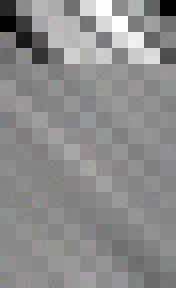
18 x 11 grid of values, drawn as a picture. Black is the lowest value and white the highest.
Seam: horizontal, 20% of the way down, the bottom part calmer. Calmest part: bottom left. Histogram: heavy tails on both sides. Slope: none. Grain: diagonal, down to the right. Ninth with the highest average: top middle.
